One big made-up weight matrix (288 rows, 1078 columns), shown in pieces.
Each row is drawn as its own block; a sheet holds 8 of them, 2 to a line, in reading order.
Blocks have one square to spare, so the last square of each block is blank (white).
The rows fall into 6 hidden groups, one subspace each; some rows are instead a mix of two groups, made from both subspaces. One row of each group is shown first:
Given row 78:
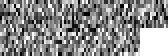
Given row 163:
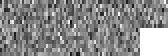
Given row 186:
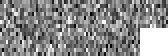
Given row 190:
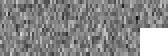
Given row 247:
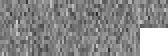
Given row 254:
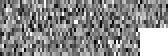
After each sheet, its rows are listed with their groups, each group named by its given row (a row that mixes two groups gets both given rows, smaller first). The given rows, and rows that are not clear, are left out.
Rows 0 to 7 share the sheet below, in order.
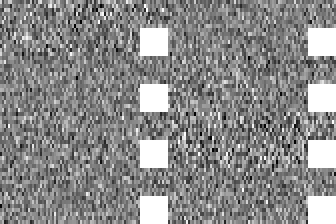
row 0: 163
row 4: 190
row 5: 247
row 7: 254
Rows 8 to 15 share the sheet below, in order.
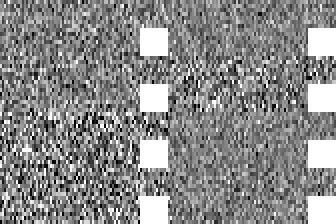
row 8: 78
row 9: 186 and 247
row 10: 190
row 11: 247
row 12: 163
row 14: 254
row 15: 186
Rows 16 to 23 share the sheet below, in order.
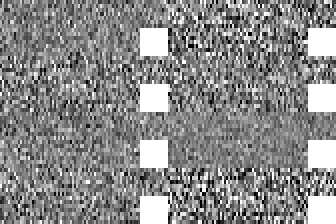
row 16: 163
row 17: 78
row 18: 190
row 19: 186
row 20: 78
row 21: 78
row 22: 78
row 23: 190
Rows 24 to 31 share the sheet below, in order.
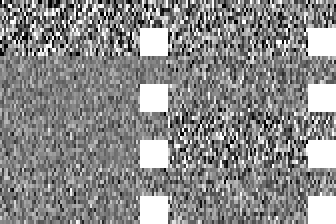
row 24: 163 and 247
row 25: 254
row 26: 254
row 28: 163
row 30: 163
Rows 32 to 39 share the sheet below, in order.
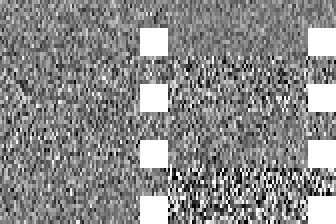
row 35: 254
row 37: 247
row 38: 163
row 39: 163
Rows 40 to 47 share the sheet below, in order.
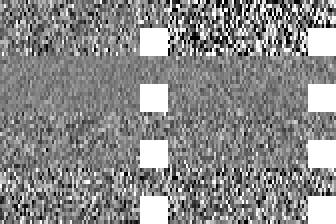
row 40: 247
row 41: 163
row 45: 254
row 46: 78
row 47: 163
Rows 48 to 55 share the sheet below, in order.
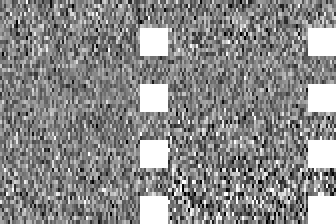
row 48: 247
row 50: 190
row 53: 190
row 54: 186
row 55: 186
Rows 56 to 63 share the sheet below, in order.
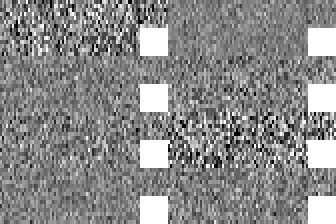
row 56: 247
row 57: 247
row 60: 190
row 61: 186
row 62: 190
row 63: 186 and 190
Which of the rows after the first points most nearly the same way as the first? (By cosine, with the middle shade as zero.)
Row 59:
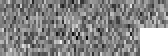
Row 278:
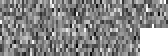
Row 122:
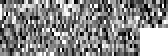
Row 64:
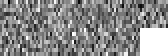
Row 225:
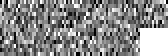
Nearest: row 278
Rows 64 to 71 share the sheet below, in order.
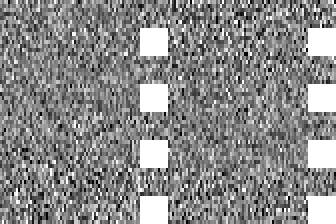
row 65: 163
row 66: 186
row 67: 163
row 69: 186
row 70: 247
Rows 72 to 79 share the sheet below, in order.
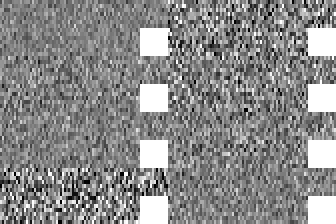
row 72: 163
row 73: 186
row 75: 163 and 186
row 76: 190
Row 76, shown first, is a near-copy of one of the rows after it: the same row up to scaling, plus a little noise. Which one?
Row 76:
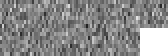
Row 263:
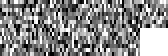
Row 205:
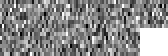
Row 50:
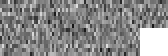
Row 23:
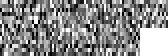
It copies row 205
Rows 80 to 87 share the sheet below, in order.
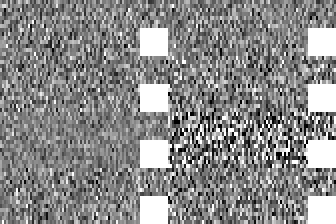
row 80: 247
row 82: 254
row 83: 186
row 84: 186
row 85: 254
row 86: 247
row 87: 186 and 247
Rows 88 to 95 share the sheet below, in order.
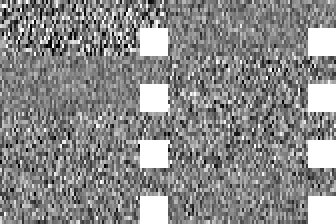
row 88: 247
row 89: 190
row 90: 190
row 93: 186
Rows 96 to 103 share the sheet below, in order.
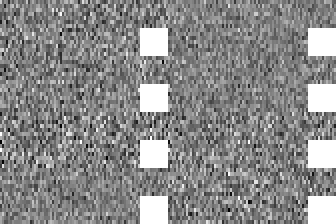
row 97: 78
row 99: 186
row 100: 186
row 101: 186
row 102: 190
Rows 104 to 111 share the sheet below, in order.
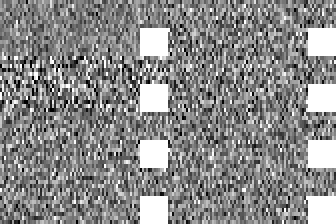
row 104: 247
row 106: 190
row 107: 254
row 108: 254
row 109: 186
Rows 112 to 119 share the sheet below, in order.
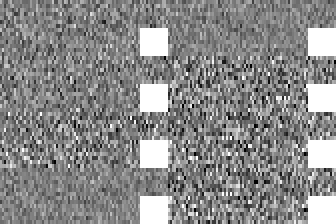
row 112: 186
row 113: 190
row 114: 163
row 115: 254
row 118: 186
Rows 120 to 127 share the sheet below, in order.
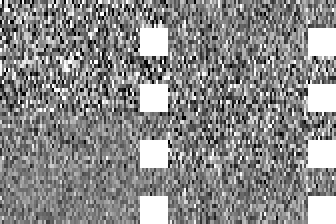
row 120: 163
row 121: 247
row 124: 190
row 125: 186
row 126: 186
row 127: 247
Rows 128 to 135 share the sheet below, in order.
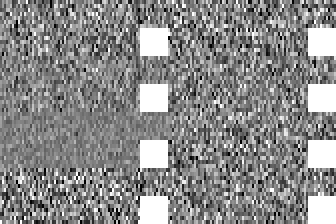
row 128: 247
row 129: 186
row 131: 163 and 247
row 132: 254
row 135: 186
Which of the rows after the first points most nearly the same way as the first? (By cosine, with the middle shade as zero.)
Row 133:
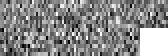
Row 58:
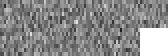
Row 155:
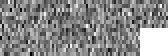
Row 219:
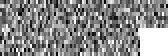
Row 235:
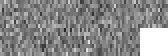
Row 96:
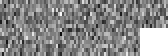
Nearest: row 96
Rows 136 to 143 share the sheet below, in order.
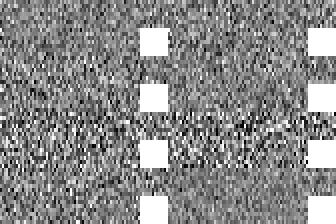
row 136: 186
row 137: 186 and 190
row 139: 163 and 247
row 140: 254
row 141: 163
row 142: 163
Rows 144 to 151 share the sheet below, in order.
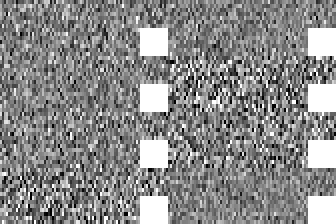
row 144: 190
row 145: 247
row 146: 163
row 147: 247
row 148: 163
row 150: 247
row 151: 190
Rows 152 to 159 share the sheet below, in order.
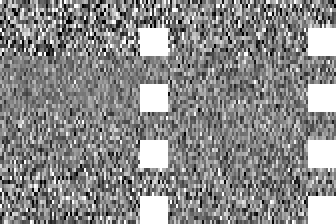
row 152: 186
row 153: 163
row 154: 163
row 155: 190
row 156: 254
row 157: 247
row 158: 190
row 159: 190 and 247
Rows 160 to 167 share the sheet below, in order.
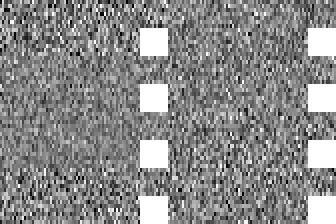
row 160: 163
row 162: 186
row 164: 190
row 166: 254
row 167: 163
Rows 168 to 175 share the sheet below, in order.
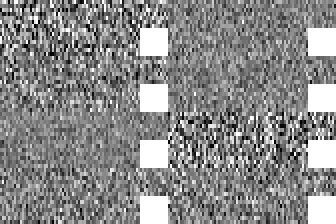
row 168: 190
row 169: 254
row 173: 186 and 190
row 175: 186
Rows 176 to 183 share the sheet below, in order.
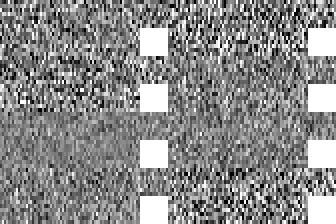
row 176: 190
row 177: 247
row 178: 78
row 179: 247
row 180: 163 and 190
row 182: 247
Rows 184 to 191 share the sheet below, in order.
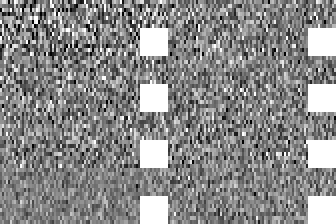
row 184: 190
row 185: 247
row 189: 254
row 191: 190 and 247
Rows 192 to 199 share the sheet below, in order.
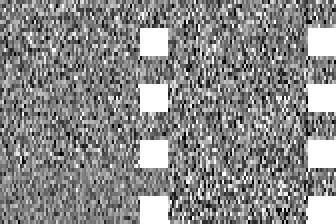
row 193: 247
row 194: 254
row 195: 254
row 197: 247
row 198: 254
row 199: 254
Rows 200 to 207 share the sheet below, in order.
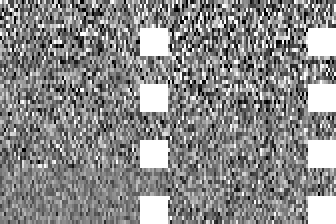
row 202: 78
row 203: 186 and 190
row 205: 190
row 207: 186
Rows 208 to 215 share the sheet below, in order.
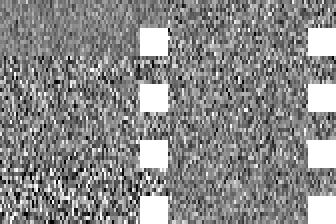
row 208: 247
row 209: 186
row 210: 186 and 247
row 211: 163
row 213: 190 and 254
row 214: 190
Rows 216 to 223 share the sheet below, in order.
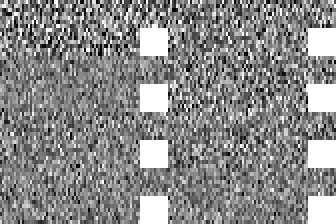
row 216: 186 and 247
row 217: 163
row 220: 163
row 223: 186
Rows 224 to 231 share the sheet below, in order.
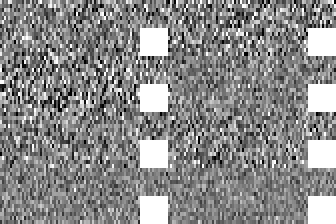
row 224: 163
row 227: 186
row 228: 190
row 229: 247
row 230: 254
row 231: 190
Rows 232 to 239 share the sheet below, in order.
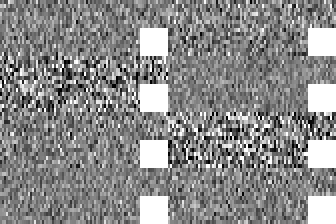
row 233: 78
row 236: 163
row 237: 78
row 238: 247
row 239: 163
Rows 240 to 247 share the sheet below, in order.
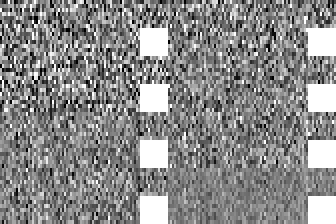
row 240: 190
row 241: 190
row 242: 190
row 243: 186
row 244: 247
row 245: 247
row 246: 247
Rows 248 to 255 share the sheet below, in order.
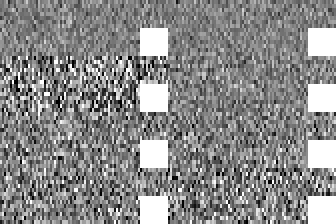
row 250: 247
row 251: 190
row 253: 186 and 247
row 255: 163
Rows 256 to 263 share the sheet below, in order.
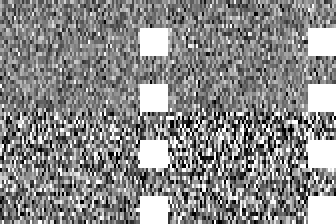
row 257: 78
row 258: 186
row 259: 247
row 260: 254
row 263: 190
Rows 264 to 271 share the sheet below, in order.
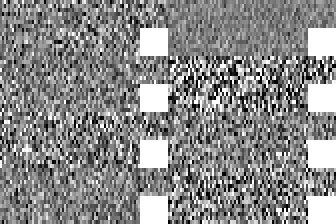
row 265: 247
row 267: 247
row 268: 163
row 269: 254
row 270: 247
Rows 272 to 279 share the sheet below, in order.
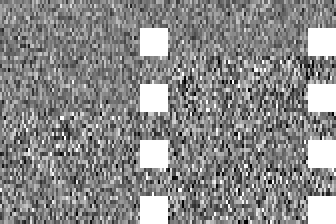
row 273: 163 and 186
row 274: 190
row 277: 163
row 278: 163 and 190
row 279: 163
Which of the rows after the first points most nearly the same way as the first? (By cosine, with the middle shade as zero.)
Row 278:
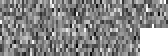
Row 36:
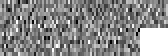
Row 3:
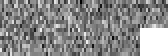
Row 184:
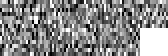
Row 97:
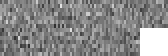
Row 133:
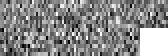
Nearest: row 184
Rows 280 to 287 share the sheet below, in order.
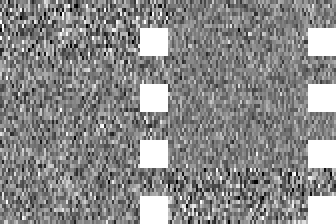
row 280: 186 and 190
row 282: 78
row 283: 186
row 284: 163 and 186
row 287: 78
